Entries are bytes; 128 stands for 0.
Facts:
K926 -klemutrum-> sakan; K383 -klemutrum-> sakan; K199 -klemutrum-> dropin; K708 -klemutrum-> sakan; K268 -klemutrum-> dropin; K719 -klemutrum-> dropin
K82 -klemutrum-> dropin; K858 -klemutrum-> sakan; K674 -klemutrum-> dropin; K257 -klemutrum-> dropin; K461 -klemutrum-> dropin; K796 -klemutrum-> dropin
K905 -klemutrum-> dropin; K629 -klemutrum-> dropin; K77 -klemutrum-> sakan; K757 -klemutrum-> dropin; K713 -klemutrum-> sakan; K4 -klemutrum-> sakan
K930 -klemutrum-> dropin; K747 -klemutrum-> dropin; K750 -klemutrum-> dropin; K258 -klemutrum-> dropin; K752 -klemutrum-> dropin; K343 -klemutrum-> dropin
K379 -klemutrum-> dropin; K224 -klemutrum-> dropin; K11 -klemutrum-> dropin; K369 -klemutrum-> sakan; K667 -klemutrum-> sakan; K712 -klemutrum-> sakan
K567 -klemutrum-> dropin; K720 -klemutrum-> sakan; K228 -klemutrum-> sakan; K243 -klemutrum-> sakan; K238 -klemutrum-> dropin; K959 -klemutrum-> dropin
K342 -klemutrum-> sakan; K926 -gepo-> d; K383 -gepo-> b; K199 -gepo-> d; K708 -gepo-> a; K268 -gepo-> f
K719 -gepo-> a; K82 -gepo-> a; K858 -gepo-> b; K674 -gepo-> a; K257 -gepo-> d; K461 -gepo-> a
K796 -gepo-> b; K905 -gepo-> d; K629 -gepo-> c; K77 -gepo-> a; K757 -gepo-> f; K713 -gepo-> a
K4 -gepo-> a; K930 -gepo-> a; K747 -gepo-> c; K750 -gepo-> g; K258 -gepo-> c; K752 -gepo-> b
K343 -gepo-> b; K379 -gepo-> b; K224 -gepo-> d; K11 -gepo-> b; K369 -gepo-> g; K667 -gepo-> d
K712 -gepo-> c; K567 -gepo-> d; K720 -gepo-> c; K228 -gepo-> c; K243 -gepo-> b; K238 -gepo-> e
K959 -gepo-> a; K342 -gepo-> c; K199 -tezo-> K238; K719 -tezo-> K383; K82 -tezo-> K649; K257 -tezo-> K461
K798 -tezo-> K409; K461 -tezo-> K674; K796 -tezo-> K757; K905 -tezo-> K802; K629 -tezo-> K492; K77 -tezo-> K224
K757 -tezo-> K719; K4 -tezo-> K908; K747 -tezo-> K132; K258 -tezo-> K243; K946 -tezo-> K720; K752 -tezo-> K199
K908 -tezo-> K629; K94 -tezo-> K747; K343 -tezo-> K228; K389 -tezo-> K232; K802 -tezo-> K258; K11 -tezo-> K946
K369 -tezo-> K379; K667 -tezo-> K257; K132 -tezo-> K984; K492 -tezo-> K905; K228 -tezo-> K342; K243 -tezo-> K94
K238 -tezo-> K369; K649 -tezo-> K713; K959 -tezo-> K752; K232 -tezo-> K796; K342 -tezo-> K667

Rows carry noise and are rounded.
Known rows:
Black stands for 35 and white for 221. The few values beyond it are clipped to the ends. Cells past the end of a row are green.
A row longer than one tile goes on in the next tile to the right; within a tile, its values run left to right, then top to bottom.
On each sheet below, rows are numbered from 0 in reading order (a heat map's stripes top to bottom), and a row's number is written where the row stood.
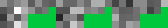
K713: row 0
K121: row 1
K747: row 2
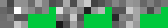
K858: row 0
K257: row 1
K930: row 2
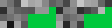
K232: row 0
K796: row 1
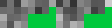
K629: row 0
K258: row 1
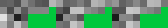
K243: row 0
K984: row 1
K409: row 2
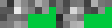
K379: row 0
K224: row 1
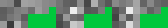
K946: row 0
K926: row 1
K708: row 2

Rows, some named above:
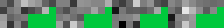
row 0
K752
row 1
K132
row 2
K238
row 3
K674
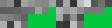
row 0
K908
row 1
K228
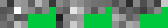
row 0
K383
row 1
K674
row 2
K905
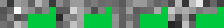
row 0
K383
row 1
K930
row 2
K11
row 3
K342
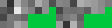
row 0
K379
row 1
K389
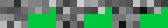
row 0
K492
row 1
K757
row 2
K199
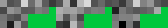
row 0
K369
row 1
K228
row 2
K238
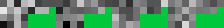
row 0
K667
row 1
K238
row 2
K258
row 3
K77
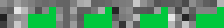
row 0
K674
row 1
K343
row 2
K719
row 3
K243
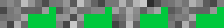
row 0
K959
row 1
K4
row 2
K461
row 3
K82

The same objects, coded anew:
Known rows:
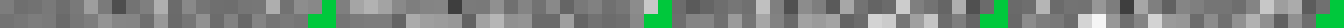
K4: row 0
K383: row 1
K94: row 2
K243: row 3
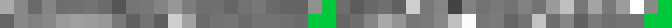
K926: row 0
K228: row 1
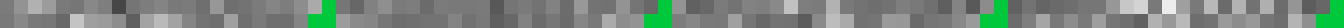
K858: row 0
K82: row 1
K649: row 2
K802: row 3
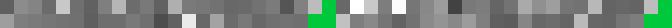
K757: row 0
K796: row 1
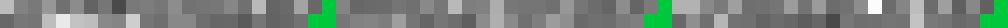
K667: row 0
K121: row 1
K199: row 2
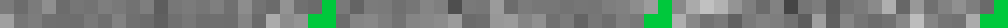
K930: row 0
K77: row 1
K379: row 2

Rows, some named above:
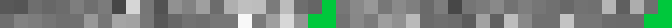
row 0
K258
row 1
K369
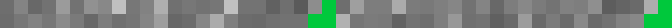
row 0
K389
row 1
K719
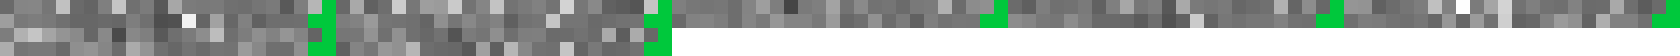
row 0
K757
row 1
K232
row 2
K4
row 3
K268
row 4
K908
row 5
K343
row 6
K369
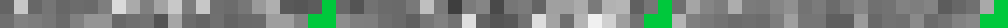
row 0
K905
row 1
K747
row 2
K719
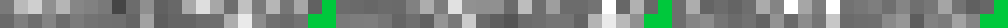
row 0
K752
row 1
K629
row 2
K492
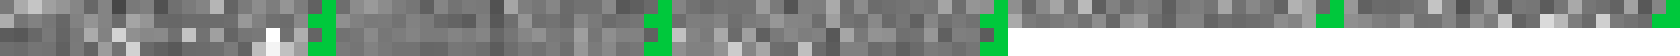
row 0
K343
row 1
K750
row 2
K4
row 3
K461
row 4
K132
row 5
K629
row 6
K959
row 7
K257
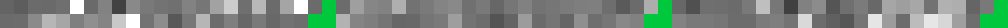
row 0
K342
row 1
K719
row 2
K747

